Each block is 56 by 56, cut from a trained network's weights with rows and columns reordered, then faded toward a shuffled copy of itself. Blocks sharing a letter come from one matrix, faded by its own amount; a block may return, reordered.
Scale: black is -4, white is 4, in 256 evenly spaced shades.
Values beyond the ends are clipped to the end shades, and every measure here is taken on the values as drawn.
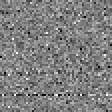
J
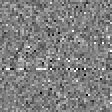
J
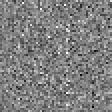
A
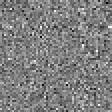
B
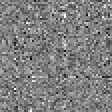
B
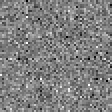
B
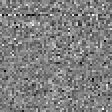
J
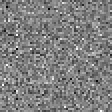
A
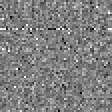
J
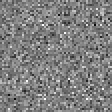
B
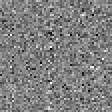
B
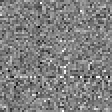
J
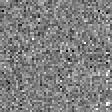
A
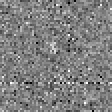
B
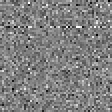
B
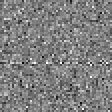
J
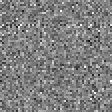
B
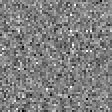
A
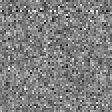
J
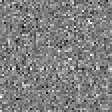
J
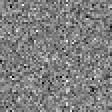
A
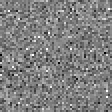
A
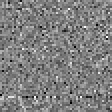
J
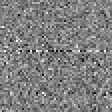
B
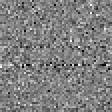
J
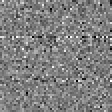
B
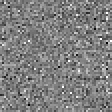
A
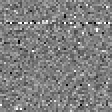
J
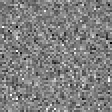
A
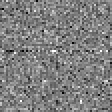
J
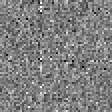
A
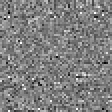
A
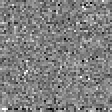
J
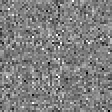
B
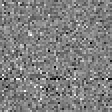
J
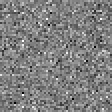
A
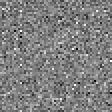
A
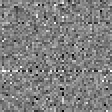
B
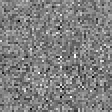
A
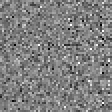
B
